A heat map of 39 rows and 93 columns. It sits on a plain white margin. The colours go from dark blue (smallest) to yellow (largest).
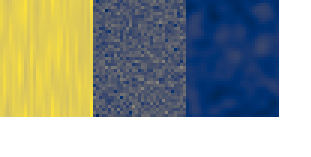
The table splits into one row of 3 panels. Panel 1,1: very high, streaked downward, faint in contrast. Panel 1,2: low, fine-grained. Panel 1,3: very low, blotchy, faint in contrast.
